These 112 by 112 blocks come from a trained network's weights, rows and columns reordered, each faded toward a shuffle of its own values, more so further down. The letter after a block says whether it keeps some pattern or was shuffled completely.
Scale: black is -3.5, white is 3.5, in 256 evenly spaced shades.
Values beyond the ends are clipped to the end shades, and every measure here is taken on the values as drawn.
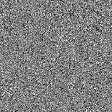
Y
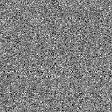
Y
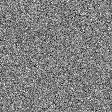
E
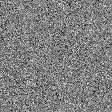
E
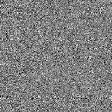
Y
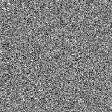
Y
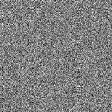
Y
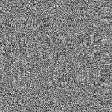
Y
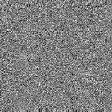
Y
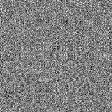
Y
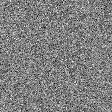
E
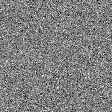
E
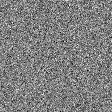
E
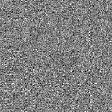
Y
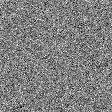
E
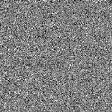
Y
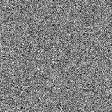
Y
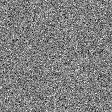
E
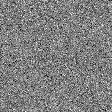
E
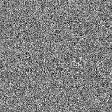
Y
